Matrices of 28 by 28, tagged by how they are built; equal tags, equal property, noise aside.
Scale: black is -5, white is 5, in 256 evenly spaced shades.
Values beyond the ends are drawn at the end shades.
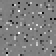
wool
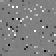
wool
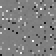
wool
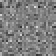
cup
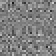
cup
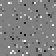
wool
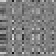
cup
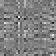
cup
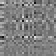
cup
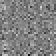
cup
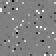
wool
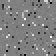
wool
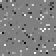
wool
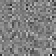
cup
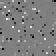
wool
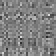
cup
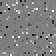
wool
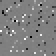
wool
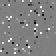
wool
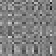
cup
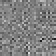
cup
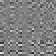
cup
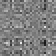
cup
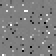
wool
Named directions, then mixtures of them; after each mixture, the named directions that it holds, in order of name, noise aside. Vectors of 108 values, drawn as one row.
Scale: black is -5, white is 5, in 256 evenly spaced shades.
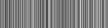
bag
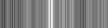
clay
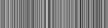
bag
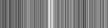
bag, clay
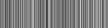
bag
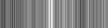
clay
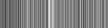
bag, clay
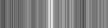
clay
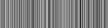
bag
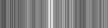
clay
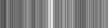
clay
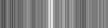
clay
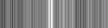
clay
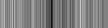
bag, clay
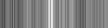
clay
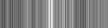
clay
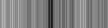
clay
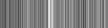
bag, clay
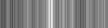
clay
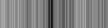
clay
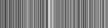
bag, clay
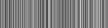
bag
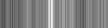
clay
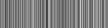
bag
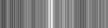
clay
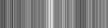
clay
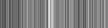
bag, clay
